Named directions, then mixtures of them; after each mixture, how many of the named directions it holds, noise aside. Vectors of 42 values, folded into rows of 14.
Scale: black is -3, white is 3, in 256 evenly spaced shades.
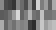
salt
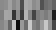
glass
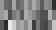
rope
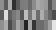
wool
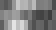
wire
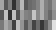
two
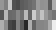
two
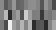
one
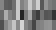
three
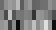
three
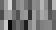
three
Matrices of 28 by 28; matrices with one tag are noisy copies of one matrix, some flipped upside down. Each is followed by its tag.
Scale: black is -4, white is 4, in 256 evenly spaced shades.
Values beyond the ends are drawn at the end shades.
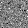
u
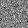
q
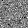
u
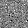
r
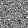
u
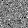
u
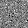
r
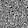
r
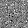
r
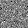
q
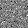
q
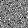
u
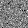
u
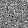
r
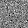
r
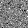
u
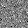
q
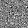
r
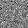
q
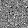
r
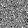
q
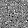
r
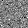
u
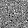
r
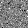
u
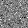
u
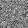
q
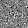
r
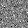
q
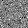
u
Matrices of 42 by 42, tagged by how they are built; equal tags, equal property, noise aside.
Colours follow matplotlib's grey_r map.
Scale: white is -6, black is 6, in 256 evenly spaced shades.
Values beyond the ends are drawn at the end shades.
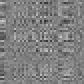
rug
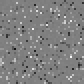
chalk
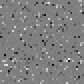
chalk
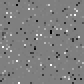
chalk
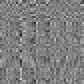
rug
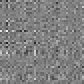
rug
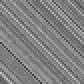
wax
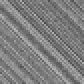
wax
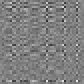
rug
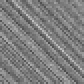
wax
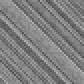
wax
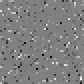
chalk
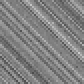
wax
